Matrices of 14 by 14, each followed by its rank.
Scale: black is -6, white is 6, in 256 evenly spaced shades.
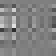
one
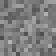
full rank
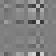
one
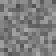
full rank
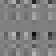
one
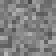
full rank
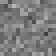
full rank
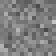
full rank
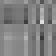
one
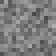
full rank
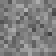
full rank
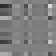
one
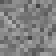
full rank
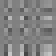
one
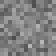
full rank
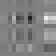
one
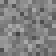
full rank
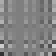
one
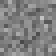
full rank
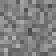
full rank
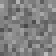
full rank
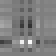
one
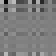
one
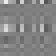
one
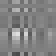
one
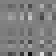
one
